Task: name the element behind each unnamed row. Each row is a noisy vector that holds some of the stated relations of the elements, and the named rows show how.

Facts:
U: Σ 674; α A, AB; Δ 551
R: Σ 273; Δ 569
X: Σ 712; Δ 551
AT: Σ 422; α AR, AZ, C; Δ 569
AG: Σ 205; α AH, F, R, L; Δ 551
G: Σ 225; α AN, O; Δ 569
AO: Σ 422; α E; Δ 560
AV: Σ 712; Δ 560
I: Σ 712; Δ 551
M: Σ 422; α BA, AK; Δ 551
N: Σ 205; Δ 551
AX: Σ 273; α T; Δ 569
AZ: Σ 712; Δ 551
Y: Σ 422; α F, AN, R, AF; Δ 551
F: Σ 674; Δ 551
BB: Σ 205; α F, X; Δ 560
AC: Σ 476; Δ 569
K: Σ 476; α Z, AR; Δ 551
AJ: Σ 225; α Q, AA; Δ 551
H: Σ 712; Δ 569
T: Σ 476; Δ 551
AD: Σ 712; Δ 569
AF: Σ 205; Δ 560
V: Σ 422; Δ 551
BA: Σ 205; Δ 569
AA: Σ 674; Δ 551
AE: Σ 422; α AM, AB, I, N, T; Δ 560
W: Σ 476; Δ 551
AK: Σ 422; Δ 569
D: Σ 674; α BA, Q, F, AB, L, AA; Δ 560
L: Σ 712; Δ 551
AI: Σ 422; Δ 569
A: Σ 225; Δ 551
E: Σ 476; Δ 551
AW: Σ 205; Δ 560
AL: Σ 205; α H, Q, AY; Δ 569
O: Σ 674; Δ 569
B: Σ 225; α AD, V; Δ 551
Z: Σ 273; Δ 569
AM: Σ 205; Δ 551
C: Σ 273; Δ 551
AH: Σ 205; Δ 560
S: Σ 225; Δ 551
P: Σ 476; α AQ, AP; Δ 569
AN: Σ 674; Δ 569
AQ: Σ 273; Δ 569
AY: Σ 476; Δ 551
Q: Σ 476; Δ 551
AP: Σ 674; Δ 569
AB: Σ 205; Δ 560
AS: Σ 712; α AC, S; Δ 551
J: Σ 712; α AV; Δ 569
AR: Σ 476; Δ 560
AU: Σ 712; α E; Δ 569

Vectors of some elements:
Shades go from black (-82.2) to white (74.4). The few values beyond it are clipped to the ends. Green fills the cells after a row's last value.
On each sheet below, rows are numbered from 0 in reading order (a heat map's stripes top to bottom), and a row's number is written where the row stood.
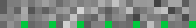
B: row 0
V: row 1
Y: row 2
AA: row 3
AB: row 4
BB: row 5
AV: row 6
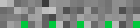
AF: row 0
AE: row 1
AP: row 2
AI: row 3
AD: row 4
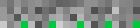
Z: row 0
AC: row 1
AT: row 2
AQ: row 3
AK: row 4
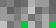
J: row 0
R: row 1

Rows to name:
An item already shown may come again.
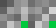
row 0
K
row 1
Y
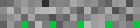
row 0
U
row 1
D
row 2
AA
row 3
G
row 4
AW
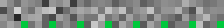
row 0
AR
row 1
AE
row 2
AO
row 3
AG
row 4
AJ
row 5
AJ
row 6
Q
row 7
AX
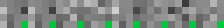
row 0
H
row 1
H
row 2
L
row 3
AH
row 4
BA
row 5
W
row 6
AO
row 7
X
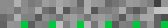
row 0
X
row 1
AY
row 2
O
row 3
O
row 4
AY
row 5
AE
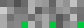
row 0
AL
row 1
AN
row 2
F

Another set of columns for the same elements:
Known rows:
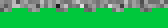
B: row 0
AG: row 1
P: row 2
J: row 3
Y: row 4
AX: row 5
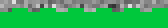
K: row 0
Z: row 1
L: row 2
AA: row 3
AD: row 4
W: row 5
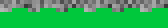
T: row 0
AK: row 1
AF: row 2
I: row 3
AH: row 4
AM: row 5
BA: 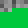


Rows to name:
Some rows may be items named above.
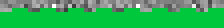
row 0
L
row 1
AT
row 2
D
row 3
AL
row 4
AT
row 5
X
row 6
G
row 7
H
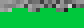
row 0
AY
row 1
AB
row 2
AE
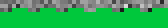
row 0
BB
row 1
AV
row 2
AW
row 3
W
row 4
AE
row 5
AR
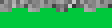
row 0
U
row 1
A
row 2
AO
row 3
A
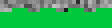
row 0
F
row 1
AI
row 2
AR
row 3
AL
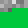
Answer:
K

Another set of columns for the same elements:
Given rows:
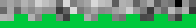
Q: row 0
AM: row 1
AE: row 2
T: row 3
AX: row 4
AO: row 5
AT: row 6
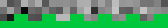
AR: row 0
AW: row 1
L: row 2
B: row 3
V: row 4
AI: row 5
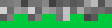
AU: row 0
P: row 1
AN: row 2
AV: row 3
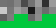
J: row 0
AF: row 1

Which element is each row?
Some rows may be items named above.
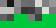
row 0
Z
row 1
AE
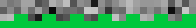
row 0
X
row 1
AR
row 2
AV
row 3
Z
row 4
U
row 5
AY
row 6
D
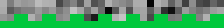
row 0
W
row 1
A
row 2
AL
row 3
AR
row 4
F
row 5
K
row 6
BB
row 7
G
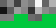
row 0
BB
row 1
AB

